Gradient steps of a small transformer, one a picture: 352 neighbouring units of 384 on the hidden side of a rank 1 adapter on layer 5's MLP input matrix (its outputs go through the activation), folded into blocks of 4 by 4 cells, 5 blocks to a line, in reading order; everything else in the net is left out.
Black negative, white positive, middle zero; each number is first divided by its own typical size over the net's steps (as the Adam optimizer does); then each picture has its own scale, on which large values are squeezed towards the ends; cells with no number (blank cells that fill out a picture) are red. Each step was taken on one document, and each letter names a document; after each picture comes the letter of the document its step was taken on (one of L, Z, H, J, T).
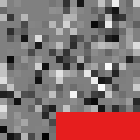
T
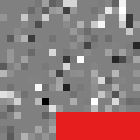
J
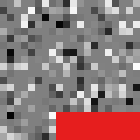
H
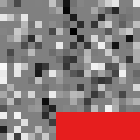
T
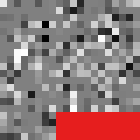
T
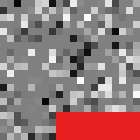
H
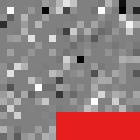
J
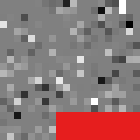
J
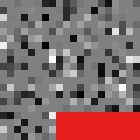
H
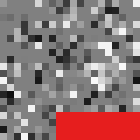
T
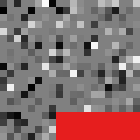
H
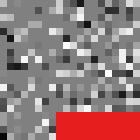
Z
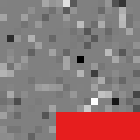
J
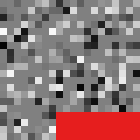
H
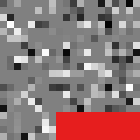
Z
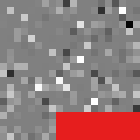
J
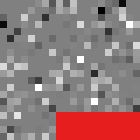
J
